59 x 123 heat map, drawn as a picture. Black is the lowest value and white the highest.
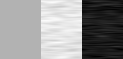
It is made of 1 by 3 panels. Panel 1,1: high, flat. Panel 1,2: very high, streaked across, faint in contrast. Panel 1,3: very low, streaked across, faint in contrast.
